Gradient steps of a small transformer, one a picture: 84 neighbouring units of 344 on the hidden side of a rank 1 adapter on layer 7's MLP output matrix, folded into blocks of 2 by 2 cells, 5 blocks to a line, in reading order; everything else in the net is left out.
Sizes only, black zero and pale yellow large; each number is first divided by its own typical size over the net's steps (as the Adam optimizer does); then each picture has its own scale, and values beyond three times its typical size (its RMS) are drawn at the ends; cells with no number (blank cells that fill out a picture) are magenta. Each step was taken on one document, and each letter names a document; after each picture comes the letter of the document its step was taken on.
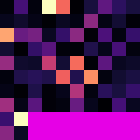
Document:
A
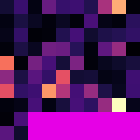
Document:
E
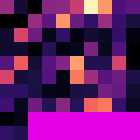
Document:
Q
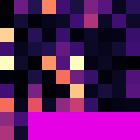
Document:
A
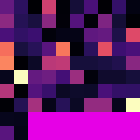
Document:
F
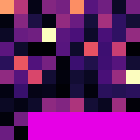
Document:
Q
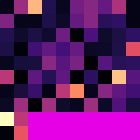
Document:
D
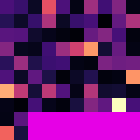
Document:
E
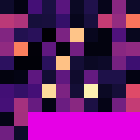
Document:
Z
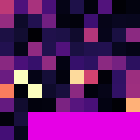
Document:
F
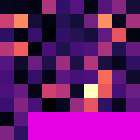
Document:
Z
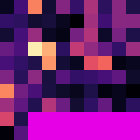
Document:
D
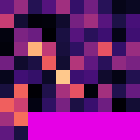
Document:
D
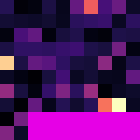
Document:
E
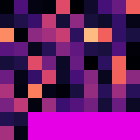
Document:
Q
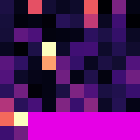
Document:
A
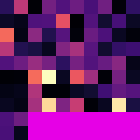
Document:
Q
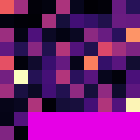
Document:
F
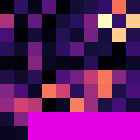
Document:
Z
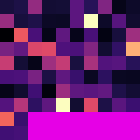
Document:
D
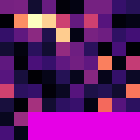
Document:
Q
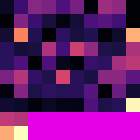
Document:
D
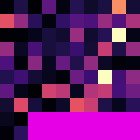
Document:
Z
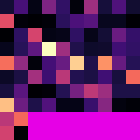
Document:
A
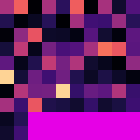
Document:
D
